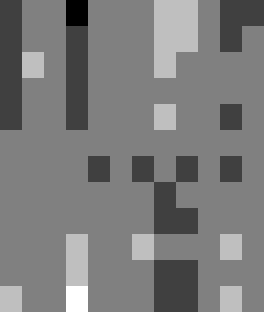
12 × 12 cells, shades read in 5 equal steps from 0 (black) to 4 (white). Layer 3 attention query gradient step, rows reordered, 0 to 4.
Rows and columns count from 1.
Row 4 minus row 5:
0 0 0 0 0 0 0 -1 0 0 1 0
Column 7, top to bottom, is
2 2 2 2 2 2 1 2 2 3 2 2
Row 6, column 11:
2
